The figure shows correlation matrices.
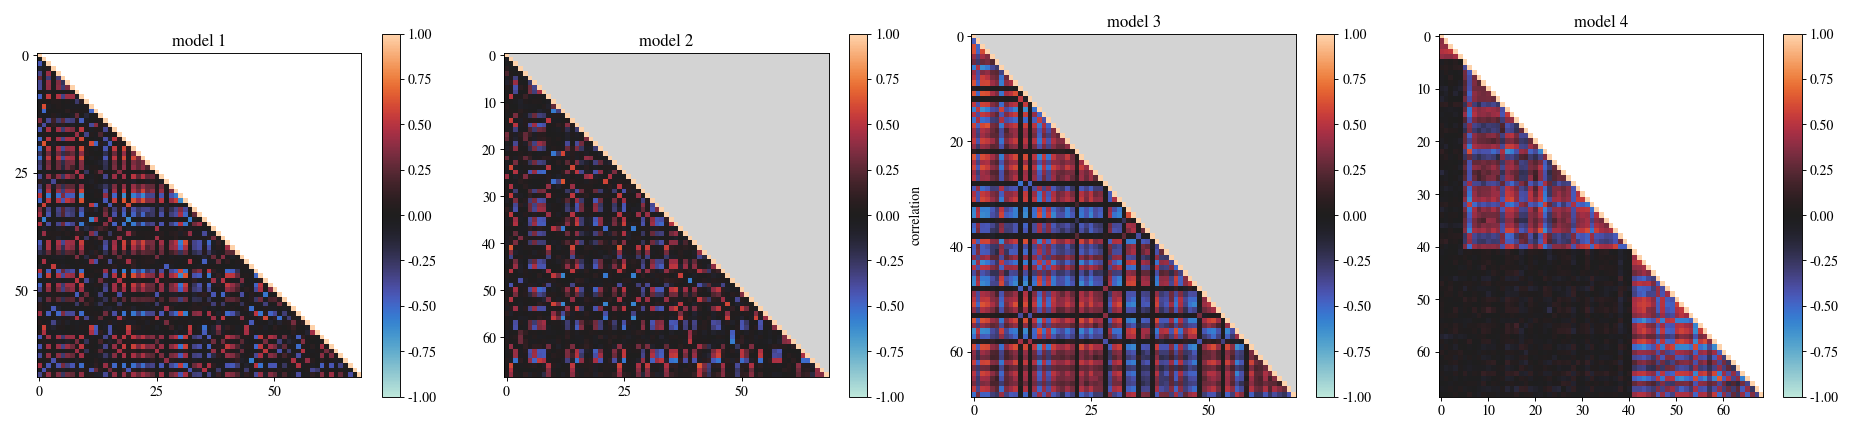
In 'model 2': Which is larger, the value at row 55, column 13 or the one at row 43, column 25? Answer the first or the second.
the first
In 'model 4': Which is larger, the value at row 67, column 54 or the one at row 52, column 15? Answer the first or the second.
the first
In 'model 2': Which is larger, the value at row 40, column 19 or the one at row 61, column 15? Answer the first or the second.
the second
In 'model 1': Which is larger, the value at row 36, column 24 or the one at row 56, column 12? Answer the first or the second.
the second
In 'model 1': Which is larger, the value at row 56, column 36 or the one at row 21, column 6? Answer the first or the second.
the second
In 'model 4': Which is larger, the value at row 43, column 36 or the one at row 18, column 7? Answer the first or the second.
the first
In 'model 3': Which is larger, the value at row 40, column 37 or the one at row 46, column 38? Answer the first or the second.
the first
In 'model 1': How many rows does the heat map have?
69
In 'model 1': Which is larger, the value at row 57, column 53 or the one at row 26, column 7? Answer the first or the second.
the second
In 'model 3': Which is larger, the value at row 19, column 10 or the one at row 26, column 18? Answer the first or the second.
the second
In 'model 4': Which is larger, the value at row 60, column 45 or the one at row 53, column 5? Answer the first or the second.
the first
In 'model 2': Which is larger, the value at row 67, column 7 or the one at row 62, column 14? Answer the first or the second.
the second
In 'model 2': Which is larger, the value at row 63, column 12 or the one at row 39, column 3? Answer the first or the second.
the second
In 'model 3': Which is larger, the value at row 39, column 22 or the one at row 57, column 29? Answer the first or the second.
the second
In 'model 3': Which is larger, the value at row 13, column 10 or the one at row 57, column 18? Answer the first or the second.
the first
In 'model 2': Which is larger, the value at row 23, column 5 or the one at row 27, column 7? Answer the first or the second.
the second
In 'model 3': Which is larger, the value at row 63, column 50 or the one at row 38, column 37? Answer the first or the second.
the first
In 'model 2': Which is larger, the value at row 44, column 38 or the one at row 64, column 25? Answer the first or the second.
the second
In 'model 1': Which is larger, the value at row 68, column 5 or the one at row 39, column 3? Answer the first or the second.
the second
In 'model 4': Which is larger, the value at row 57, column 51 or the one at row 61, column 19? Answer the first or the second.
the first
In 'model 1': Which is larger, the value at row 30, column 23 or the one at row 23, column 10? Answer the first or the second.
the second
